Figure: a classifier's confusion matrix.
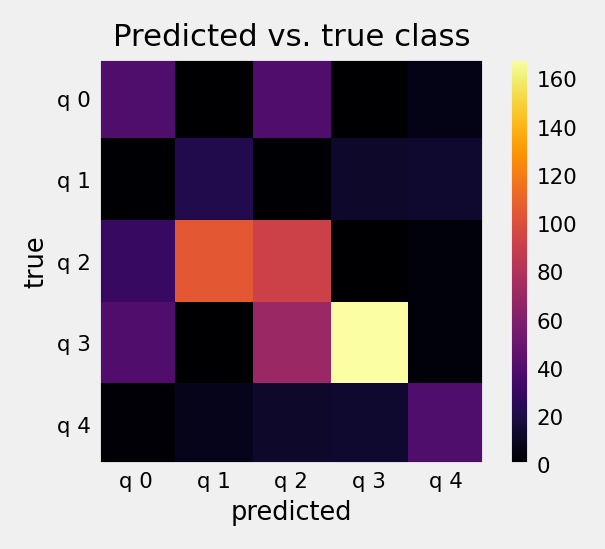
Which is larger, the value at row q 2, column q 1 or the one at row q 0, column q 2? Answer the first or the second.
the first
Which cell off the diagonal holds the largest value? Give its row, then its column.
q 2, q 1
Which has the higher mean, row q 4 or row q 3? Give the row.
q 3
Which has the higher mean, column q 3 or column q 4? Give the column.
q 3
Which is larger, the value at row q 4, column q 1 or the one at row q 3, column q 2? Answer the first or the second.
the second
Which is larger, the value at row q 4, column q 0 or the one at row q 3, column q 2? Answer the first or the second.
the second
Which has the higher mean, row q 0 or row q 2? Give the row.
q 2
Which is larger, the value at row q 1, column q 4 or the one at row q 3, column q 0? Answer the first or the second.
the second
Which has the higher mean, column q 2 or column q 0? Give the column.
q 2
